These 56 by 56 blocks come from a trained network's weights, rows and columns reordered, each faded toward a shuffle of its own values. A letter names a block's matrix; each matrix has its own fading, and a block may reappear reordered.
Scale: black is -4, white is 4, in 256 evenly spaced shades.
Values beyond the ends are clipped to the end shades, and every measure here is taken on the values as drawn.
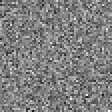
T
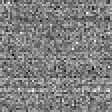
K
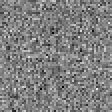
T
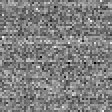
K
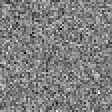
T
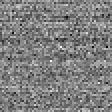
K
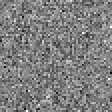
T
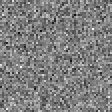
T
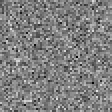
T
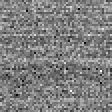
K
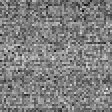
K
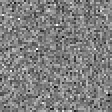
T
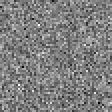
T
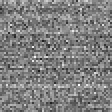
K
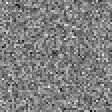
T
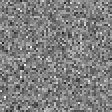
T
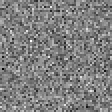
T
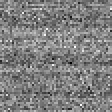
K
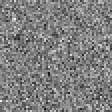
T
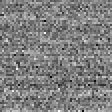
K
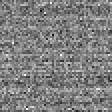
K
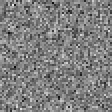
T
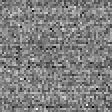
K
